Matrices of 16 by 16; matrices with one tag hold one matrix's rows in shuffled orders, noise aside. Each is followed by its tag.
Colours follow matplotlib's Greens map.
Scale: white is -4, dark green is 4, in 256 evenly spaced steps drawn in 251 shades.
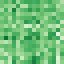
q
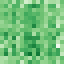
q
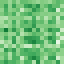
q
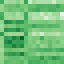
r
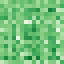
q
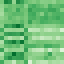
r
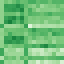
r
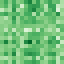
q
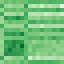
r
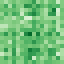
q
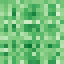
q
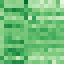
r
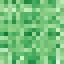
q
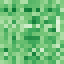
q
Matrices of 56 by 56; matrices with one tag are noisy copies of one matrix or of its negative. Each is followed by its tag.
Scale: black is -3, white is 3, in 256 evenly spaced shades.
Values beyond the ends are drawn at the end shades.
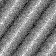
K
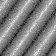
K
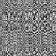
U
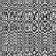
U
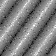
K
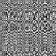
U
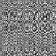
U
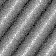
K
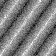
K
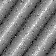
K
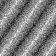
K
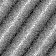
K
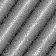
K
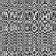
U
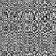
U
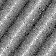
K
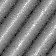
K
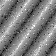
K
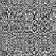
U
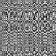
U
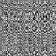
U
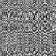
U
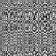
U
